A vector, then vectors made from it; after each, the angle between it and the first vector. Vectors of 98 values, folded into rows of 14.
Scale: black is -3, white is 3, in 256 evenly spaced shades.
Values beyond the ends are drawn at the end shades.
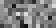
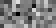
partly opposed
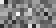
partly aligned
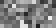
nearly opposite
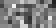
nearly opposite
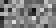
orthogonal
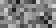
partly aligned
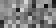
orthogonal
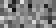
orthogonal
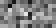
orthogonal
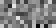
partly opposed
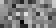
nearly parallel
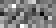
partly opposed
